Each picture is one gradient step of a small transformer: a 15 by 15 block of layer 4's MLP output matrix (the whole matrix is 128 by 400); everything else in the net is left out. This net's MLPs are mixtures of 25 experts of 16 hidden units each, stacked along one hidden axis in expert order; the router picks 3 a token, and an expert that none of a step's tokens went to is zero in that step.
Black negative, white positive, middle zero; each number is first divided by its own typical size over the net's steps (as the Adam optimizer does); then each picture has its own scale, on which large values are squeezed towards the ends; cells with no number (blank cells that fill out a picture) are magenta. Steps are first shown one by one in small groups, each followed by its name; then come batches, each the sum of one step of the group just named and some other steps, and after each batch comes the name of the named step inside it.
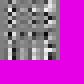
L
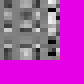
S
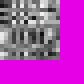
S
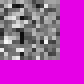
S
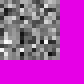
S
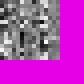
L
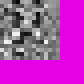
L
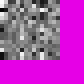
S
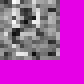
S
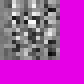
S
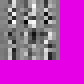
L
